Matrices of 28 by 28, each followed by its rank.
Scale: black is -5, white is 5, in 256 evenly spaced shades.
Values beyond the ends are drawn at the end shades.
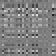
two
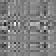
two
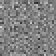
five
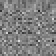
five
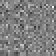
five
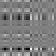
one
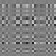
one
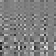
two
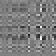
two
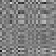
two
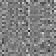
five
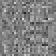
five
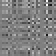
two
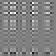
one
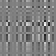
one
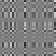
one
